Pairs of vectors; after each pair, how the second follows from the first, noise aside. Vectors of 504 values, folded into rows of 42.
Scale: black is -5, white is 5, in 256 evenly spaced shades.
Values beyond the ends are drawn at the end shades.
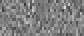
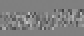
partly zeroed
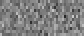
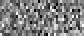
scaled up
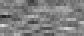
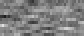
copied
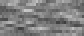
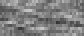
copied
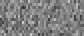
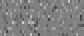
partly zeroed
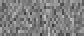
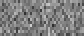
copied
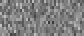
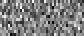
scaled up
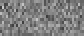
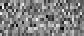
scaled up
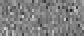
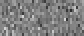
copied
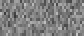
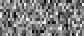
scaled up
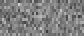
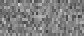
copied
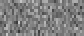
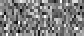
scaled up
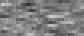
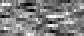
scaled up
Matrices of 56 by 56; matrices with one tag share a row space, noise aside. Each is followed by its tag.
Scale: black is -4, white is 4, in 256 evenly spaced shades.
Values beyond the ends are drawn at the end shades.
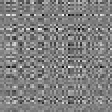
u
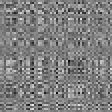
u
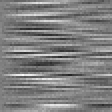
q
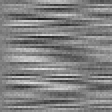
q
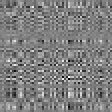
u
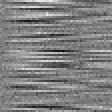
q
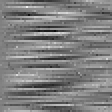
q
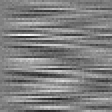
q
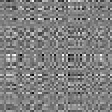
u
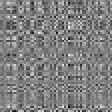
u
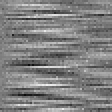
q
